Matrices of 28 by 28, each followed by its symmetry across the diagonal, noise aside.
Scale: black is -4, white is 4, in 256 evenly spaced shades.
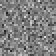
neither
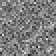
symmetric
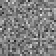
antisymmetric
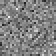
symmetric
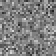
antisymmetric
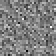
antisymmetric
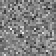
neither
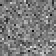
neither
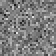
symmetric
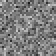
symmetric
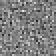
antisymmetric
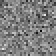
neither
